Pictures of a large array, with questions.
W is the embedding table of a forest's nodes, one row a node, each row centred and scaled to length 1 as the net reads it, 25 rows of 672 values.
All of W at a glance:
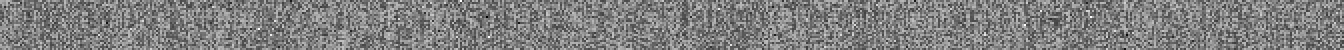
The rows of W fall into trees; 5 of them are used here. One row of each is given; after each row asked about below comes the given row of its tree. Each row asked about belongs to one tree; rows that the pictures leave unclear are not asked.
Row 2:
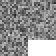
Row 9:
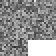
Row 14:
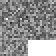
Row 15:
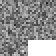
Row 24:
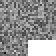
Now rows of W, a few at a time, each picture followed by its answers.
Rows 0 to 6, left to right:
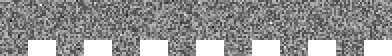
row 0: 15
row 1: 14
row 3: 2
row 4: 14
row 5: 24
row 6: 9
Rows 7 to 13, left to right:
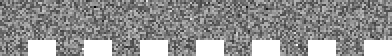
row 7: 9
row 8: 24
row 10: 9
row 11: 2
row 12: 9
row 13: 9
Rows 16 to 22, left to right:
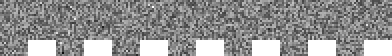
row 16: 24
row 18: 24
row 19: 14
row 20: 15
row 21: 24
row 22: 14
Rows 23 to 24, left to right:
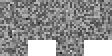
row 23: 15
